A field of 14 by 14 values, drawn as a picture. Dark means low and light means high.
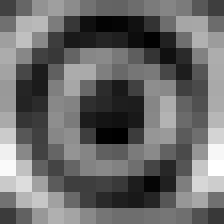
Ninth with the lowest average: centre. Rings: centred on the centre. Slope: none. Calmest part: centre.
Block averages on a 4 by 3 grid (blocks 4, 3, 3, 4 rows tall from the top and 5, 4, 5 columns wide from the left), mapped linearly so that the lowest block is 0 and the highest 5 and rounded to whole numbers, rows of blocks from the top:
413 | 313 | 405 | 523
